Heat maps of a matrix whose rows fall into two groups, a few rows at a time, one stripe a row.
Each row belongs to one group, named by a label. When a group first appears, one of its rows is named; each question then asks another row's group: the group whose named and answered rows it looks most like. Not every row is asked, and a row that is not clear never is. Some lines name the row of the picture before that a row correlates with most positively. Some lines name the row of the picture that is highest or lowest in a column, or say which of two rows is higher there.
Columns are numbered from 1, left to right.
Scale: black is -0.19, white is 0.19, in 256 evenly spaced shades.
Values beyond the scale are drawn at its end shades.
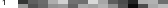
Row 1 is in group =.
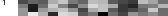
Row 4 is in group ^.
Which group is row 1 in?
=
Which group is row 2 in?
=
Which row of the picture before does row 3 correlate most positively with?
1
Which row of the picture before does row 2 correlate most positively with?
2
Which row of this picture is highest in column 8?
2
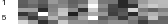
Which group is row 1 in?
=
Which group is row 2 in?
=
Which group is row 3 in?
^
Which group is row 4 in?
=
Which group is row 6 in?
^
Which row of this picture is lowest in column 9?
5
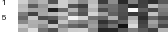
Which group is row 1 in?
^
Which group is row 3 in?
^
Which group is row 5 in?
^
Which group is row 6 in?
^
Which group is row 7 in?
^
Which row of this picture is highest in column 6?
5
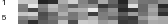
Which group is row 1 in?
^
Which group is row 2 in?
^
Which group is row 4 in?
^
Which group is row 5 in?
=
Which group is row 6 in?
=
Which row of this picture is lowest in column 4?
1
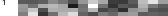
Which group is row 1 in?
=
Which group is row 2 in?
=
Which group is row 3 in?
^
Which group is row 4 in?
^
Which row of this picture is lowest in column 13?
4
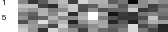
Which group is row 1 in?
=
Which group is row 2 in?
^
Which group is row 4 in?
=
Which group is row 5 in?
=
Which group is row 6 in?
=
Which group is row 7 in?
^
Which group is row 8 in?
^
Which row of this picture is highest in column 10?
2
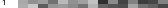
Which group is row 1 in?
^
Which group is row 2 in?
^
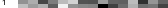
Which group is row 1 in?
^
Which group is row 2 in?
^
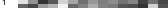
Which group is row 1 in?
^
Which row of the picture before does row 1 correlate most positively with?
1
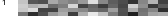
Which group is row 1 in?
=
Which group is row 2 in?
^
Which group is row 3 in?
^
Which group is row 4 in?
=
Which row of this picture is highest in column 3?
2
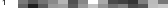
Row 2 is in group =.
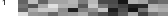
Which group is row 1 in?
^
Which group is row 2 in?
=
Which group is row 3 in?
=
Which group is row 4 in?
^
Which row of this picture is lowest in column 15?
1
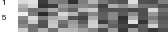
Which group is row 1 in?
^
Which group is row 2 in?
^
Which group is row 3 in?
=
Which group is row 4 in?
^
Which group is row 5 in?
^
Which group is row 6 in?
^
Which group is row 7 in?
=
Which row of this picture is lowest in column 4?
2
